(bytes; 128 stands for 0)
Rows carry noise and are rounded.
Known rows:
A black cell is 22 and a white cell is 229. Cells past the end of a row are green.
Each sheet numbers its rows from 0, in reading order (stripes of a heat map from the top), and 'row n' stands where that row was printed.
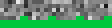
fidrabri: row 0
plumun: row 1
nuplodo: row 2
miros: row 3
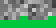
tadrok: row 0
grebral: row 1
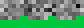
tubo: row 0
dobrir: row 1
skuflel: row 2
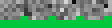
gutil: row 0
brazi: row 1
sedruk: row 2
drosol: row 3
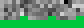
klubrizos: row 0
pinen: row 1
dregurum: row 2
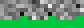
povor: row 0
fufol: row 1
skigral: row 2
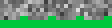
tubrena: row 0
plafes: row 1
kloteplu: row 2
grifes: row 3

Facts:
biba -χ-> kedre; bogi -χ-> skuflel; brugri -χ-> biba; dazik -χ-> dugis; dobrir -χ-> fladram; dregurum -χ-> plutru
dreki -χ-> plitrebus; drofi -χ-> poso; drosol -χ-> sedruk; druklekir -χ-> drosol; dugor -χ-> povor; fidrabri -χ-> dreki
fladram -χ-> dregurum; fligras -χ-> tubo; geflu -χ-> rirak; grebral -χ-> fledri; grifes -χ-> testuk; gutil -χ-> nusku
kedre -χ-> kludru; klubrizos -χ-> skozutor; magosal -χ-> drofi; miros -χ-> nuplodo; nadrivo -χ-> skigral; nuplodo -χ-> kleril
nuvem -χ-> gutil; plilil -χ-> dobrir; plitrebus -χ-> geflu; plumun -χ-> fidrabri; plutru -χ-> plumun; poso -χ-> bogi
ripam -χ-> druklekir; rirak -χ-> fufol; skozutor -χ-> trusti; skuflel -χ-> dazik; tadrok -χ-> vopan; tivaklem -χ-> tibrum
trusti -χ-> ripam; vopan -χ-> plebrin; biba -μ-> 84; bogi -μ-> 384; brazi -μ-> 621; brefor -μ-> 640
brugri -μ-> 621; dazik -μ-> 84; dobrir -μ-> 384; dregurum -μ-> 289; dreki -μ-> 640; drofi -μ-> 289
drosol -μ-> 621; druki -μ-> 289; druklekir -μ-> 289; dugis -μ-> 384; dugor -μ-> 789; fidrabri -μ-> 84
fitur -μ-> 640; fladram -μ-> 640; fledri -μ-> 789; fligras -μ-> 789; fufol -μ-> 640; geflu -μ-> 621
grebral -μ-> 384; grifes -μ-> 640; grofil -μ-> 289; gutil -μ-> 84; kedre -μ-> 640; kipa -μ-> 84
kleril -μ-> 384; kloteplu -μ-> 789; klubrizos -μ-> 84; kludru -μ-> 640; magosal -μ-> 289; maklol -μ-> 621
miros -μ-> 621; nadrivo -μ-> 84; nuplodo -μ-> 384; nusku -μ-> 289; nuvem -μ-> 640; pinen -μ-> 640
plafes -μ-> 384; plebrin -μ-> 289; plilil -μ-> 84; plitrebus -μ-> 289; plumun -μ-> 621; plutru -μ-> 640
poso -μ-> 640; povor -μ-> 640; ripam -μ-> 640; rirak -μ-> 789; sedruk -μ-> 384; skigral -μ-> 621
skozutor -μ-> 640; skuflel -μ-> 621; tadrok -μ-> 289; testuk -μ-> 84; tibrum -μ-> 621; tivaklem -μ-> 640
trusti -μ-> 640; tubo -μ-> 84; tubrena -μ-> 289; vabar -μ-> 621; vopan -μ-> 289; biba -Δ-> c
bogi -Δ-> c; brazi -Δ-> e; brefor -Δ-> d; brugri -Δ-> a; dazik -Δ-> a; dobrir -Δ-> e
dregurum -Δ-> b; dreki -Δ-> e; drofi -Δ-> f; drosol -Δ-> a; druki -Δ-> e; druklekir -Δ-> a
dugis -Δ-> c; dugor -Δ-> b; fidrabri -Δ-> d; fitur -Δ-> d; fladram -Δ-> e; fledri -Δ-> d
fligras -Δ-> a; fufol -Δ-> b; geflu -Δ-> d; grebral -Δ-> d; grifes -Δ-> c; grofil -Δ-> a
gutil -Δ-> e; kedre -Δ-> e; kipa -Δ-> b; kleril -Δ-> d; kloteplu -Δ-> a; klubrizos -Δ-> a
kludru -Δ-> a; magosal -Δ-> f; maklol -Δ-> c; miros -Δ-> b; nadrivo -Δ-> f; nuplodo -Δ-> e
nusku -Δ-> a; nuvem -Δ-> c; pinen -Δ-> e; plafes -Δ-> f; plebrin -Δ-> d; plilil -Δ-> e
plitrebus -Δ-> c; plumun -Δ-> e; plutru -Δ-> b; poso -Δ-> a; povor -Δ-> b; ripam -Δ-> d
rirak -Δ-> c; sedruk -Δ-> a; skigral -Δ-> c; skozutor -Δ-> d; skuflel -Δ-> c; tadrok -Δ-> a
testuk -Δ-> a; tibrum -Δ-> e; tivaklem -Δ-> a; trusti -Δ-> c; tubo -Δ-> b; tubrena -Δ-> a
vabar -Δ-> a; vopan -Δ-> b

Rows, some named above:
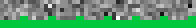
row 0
tadrok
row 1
dreki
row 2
nadrivo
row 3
povor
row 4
geflu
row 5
povor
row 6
brugri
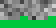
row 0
tivaklem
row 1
druklekir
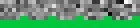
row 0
plafes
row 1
vopan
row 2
vabar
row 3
plilil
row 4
rirak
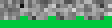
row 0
brugri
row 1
nusku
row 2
plebrin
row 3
drofi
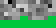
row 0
dregurum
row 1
drosol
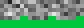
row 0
plitrebus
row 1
magosal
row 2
poso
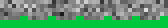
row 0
dugor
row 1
biba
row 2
fledri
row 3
plafes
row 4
druki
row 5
kleril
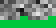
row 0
fladram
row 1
plitrebus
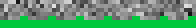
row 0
dugis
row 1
dugor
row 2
bogi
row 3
poso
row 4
vopan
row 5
trusti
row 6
plutru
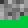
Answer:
kludru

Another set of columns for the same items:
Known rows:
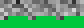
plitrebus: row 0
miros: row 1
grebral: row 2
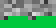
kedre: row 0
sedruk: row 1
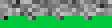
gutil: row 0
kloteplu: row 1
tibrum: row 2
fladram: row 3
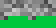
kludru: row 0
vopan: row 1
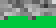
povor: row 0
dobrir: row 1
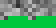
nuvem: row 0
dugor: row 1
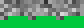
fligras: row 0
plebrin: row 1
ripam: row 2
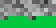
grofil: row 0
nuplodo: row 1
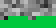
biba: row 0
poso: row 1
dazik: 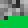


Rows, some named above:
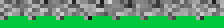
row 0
fledri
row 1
rirak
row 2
plitrebus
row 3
fidrabri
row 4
poso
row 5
poso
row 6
brugri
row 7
geflu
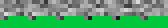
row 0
drosol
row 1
plafes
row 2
kludru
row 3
biba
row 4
plilil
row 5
brugri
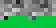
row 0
dreki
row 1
skuflel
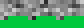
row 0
plutru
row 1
klubrizos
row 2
dregurum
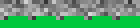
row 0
plumun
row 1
nuplodo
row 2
povor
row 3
trusti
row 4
druki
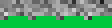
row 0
druklekir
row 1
vabar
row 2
kleril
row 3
fufol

